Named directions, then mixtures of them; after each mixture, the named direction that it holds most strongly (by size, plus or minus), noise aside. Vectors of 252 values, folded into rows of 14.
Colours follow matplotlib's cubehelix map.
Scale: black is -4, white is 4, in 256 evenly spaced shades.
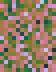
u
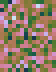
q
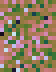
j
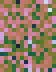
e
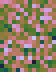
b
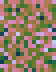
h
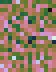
b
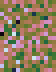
j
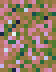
j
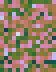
q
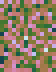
h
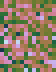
h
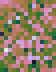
b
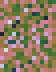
j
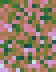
b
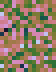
j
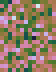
q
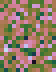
b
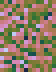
q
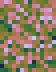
b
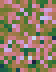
b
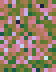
j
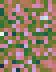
j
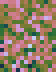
b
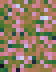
b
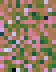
j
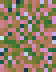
u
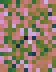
e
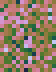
e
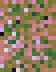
j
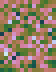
b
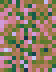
e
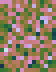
b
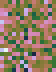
e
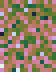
j
